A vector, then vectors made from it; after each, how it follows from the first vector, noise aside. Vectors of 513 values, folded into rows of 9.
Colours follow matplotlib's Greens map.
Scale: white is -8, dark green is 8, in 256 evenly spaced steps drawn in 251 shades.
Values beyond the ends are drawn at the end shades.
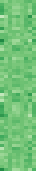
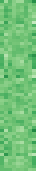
reversed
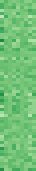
sign-scrambled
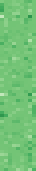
partly zeroed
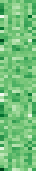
scaled up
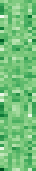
scaled up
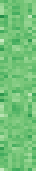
negated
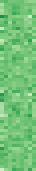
negated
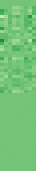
partly zeroed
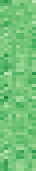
wrapped around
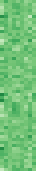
negated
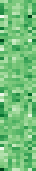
scaled up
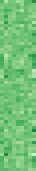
reversed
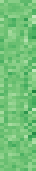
wrapped around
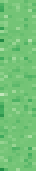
partly zeroed
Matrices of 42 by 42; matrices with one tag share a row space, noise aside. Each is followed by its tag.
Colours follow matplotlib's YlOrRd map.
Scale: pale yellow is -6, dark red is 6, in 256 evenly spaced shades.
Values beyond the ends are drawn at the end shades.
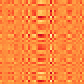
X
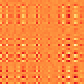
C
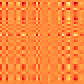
C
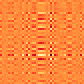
X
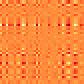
C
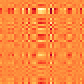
X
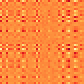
C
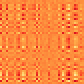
C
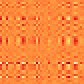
C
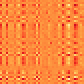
C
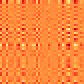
C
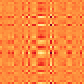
X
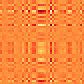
X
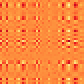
C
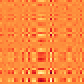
X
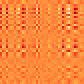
C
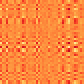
C
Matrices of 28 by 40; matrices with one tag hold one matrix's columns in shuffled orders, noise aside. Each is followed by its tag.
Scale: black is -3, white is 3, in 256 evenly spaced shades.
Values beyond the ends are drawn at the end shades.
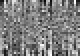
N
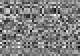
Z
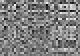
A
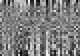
N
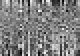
N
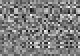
Z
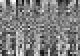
N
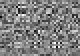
Z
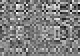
A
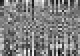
N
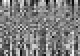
N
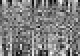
N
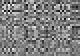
A
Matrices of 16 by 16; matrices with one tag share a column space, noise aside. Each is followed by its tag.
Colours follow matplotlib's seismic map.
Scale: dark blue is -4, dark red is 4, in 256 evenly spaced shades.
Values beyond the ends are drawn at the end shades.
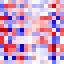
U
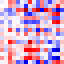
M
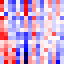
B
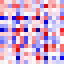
U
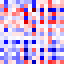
M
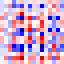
U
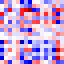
M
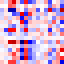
M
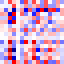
M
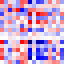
M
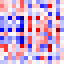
U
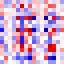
U
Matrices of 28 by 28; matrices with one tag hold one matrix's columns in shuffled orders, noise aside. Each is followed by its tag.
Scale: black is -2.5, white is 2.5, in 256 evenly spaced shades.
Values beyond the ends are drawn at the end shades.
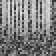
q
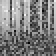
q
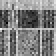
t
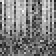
q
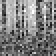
q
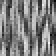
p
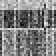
t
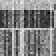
t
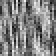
p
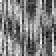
p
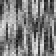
p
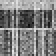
t
